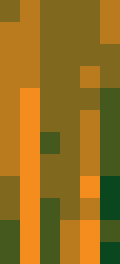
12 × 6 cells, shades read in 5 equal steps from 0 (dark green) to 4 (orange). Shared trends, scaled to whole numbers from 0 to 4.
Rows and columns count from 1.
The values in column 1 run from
1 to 3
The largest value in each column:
3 4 2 3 4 3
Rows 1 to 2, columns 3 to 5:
2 2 2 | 2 2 2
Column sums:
29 44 20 26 35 15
